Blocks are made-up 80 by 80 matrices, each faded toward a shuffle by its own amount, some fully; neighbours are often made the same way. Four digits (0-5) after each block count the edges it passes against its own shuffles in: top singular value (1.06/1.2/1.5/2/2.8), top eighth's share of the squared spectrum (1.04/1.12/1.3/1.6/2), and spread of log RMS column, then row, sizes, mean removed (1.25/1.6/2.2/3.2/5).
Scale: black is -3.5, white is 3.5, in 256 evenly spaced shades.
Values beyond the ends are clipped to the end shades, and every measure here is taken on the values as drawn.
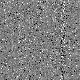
1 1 2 0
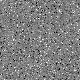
0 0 0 0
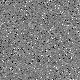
0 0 0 0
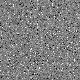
0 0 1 0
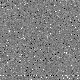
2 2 0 1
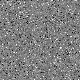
0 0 0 0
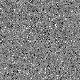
3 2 1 1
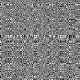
5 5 3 3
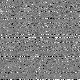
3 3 0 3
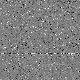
3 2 0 1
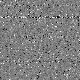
2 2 0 1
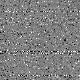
2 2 0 2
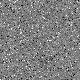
0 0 0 0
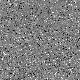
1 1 0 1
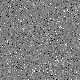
2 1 0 0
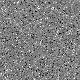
1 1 0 0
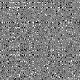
4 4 2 3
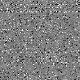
4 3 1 2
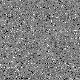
1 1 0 2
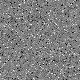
0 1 0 0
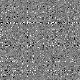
2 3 3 3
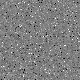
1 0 0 0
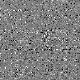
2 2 2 3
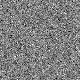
2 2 0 0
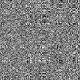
4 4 3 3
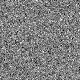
2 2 0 0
